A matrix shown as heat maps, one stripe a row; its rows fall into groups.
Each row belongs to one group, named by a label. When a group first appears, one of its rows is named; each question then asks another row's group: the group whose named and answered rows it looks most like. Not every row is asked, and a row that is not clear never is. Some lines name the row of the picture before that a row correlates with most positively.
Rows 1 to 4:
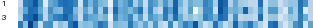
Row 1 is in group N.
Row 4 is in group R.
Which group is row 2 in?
N
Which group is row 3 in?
N
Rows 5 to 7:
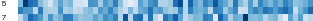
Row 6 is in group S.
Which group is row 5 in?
S
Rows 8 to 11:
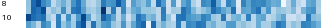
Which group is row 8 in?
N
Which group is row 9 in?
N
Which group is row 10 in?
R
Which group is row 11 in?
R
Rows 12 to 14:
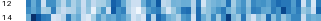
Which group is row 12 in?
S
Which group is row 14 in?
S
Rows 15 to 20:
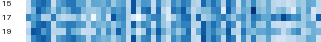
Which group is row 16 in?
N
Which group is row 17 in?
S
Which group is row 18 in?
N
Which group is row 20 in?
N
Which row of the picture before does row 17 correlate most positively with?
13
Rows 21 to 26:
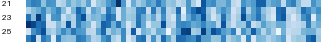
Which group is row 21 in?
S
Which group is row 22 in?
R
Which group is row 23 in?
R
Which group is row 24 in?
R
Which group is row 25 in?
N
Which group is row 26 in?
R
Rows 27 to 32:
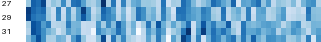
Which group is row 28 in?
R
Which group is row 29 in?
R
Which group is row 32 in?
N
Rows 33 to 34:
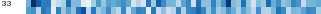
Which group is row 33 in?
S
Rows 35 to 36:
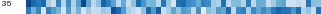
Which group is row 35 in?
R
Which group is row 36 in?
S
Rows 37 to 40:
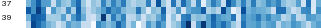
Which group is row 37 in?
N
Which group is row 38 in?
R
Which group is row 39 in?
N
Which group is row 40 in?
S
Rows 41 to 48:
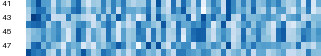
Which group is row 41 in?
N
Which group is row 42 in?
N
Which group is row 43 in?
S
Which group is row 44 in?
R
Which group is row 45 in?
R
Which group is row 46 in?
R
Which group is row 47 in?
S
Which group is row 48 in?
R
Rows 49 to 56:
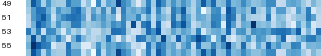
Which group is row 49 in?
S
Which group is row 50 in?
N
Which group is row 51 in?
N
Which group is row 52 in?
N
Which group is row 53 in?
S
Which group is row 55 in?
S
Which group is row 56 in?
S
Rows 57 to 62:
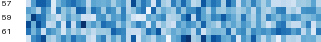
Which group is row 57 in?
N
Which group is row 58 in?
R
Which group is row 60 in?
R
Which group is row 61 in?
S
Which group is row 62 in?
N
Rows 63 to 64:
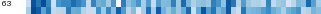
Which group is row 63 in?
N
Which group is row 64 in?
S
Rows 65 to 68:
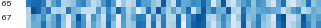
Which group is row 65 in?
R
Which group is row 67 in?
R
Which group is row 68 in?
R
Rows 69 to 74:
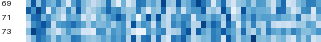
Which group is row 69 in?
R
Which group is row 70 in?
R
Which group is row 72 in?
N
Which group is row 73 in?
S
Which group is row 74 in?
N
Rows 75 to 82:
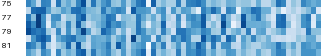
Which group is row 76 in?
N
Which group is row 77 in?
R
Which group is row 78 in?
R
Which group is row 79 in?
R
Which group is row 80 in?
N
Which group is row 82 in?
R
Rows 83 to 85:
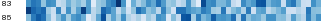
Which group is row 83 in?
S
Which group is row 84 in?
R
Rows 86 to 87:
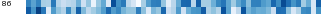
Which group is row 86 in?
S
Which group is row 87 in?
R
